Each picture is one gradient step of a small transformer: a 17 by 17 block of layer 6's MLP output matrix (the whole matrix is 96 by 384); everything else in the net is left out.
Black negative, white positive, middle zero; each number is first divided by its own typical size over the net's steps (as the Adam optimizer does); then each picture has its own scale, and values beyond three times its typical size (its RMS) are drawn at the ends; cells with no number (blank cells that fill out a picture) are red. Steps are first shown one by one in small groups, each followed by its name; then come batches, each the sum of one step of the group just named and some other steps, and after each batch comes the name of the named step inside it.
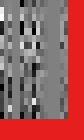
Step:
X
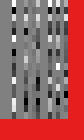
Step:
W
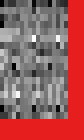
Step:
X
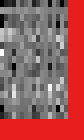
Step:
X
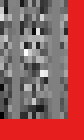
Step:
X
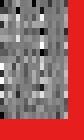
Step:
W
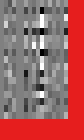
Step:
W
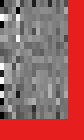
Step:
X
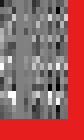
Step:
W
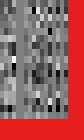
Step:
W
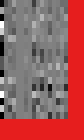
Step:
W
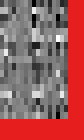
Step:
W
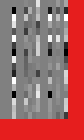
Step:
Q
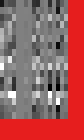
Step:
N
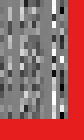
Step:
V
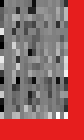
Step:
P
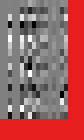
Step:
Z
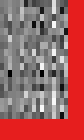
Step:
V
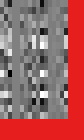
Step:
Z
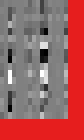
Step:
Q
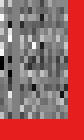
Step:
Z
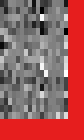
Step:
P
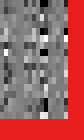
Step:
Q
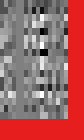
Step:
N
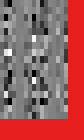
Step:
Q
